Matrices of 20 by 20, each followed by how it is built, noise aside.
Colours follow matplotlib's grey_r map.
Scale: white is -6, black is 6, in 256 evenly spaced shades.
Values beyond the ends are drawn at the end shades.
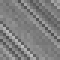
Toeplitz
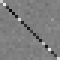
diagonal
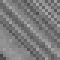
Toeplitz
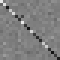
diagonal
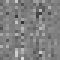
uneven columns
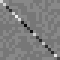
diagonal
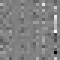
uneven columns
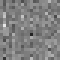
uneven columns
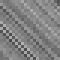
Toeplitz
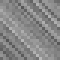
Toeplitz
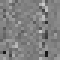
uneven columns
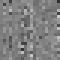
uneven columns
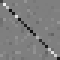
diagonal
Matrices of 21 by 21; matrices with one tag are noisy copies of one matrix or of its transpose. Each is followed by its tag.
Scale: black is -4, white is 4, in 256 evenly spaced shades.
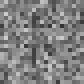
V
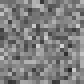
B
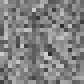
V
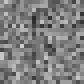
V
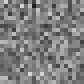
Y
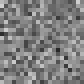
Y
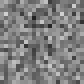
V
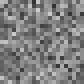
Y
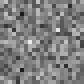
Y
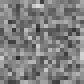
B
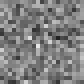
B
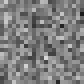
V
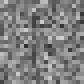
V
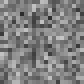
V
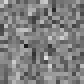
V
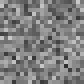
Y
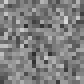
V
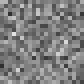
Y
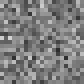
Y
